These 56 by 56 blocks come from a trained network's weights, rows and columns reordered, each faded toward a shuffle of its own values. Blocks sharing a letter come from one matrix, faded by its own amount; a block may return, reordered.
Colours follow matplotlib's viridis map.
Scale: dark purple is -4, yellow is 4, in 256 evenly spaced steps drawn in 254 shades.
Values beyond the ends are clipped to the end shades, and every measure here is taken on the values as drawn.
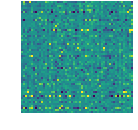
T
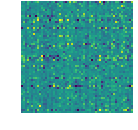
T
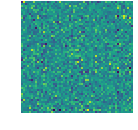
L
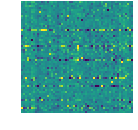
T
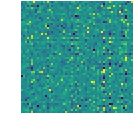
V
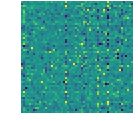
V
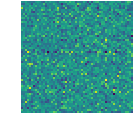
L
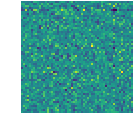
L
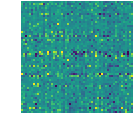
T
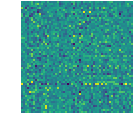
L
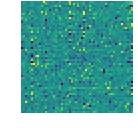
V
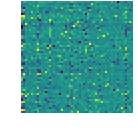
V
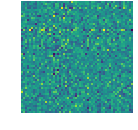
L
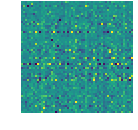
T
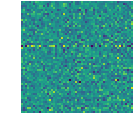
L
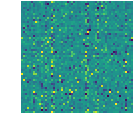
V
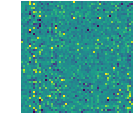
V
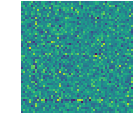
L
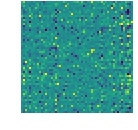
V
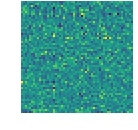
L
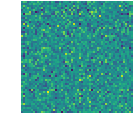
L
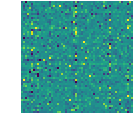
V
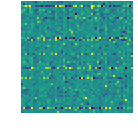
T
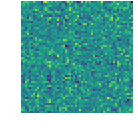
L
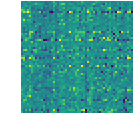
T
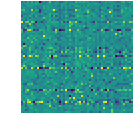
T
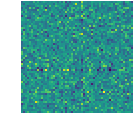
L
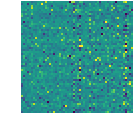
V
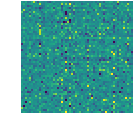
V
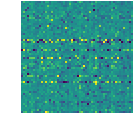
T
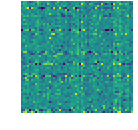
T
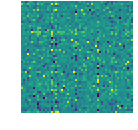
V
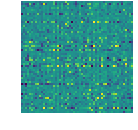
T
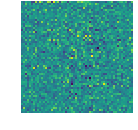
L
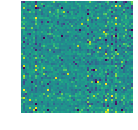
V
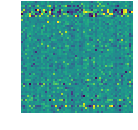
T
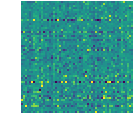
T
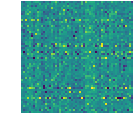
T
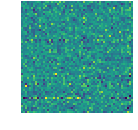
L
